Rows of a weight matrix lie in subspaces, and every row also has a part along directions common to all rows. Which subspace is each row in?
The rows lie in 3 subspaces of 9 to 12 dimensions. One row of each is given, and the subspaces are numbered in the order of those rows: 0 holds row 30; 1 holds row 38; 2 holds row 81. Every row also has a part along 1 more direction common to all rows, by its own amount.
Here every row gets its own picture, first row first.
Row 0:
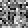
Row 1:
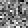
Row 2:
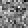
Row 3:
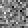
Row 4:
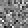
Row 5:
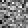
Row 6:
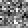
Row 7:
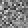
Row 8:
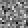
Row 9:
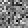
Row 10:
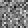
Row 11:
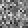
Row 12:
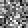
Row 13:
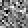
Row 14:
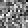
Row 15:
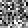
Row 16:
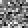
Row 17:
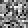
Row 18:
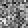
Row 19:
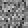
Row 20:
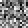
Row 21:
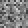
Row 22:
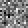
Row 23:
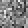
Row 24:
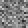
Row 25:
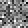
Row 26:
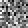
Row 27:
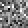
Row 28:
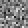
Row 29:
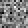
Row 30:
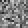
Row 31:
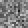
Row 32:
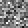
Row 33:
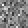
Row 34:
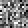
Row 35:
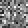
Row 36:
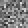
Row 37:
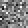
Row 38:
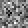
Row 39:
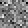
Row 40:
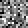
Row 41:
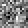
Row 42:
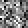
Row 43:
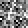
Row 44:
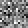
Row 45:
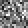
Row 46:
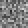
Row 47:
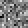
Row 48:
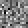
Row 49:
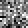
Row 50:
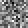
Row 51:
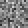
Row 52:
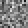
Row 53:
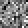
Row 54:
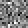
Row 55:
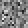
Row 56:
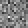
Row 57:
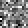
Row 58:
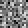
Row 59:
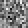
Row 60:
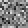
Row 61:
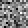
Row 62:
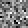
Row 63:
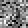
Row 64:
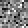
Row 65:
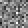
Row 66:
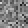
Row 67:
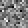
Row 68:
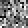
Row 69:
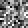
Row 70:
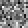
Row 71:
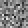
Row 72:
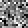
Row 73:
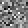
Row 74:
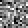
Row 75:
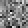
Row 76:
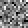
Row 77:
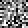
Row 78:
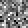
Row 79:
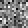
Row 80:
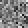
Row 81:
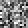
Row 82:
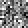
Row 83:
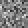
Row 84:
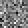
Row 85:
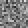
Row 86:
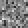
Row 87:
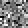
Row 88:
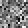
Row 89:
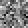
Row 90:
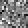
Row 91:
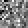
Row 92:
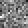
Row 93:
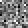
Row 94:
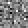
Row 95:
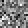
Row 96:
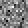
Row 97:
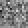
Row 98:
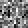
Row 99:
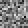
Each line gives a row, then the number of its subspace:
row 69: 2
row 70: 1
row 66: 2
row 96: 1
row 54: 1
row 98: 1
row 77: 2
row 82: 2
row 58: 2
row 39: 2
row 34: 2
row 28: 1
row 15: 1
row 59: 0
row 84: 2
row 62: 0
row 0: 0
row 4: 2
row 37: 0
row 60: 0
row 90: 0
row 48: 1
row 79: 0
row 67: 1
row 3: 1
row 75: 2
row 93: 2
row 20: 1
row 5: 0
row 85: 0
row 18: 0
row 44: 1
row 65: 2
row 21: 0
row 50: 0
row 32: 1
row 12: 0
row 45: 1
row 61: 0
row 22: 1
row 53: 2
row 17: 2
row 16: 2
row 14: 2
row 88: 1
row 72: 0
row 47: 2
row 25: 2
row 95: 0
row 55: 1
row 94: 0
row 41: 0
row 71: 1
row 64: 1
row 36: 0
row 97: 0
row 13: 1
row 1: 2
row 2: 1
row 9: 0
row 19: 1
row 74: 2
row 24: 0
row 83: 1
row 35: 0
